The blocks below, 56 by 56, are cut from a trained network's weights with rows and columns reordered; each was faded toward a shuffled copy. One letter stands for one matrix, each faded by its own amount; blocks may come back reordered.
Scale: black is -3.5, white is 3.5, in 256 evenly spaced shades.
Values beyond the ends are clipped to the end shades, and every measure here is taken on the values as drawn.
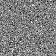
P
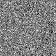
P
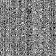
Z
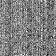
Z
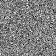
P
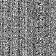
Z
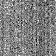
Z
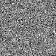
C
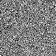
P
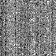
Z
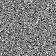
P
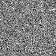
P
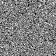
P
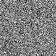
P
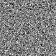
C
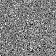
P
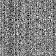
Z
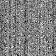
Z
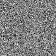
C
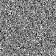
P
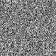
C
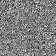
P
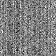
Z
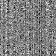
Z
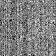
Z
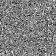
P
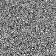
P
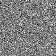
C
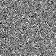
P
